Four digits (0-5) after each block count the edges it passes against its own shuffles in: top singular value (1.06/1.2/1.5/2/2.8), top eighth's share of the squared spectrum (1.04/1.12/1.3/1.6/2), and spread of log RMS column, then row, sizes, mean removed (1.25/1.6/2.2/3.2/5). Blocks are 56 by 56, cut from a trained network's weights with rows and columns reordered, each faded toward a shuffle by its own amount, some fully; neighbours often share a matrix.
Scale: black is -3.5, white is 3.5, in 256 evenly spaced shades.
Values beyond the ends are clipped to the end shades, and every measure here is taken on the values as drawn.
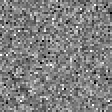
1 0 0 0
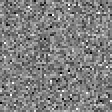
1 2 0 0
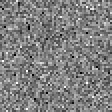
0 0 0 0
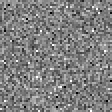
1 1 0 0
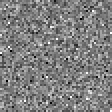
1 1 0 0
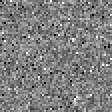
0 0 0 0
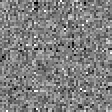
3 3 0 1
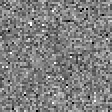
0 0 0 0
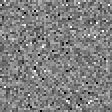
0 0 0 0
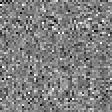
3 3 1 2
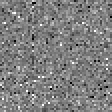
2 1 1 0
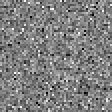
0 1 0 0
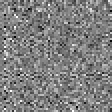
3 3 1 2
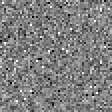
0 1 0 0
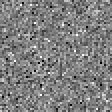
0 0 0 0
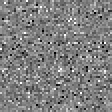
2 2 0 1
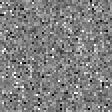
1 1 0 0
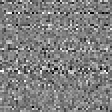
4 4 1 3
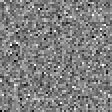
1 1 0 0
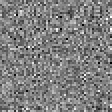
4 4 2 2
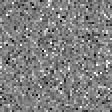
0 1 0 0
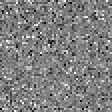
2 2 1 1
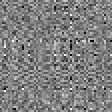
4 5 3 2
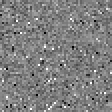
0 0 0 0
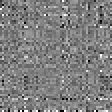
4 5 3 3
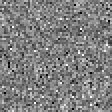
1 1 0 0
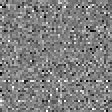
3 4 1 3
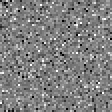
0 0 0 0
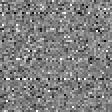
3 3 0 2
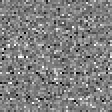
3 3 0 2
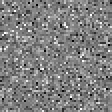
2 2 0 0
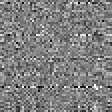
4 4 1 3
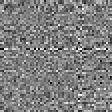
4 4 1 3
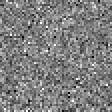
2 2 0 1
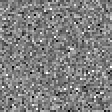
1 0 0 0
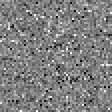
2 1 0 1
